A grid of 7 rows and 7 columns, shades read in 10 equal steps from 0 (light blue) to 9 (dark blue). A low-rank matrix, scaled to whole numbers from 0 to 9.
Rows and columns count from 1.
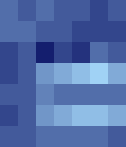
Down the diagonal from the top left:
5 5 9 2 5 1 6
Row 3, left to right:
7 6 9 7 8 5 6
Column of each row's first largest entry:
6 5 3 1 1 1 1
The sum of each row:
41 43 48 21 36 22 38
